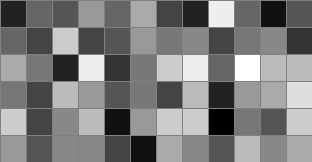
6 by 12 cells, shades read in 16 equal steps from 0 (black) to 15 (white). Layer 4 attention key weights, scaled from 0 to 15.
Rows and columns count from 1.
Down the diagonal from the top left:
2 4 2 9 1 1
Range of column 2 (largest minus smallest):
3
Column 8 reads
2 8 14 11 12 8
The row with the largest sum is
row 3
